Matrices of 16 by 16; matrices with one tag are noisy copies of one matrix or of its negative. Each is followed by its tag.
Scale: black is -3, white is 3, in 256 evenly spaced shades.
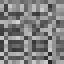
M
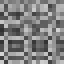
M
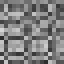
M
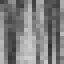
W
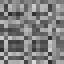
M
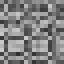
M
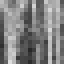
W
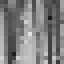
W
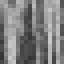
W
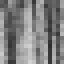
W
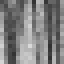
W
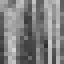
W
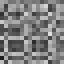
M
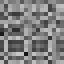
M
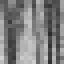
W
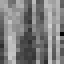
W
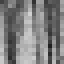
W
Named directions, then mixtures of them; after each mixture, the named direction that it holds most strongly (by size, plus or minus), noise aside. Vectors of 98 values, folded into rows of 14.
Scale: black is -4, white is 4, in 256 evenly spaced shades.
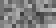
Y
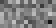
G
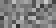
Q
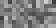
Y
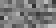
Y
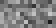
G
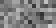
Y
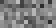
G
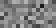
Q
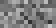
G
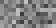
Y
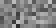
Q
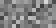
Q
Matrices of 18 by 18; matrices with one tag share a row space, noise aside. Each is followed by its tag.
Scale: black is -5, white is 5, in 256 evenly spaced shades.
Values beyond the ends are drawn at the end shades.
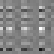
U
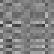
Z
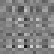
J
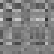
Z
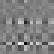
J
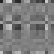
Z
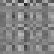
J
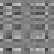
Z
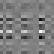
U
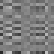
Z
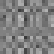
J
